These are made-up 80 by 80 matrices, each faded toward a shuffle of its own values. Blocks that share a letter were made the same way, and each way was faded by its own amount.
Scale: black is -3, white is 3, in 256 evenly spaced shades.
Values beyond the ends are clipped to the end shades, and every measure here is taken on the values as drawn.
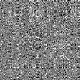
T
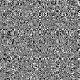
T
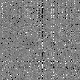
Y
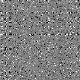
Y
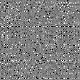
Y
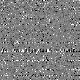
Y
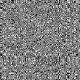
T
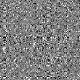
T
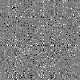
Y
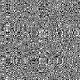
T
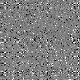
Y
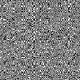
T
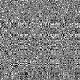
T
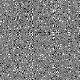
Y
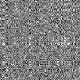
T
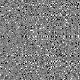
Y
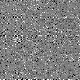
Y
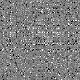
Y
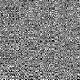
T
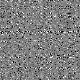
Y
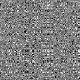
T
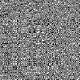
T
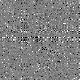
Y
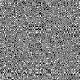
T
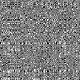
T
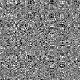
T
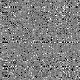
Y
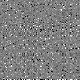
Y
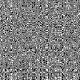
T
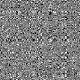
T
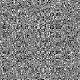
T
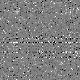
Y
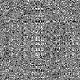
T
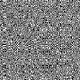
T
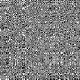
T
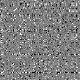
Y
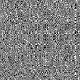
T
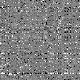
Y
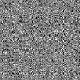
T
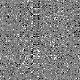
Y
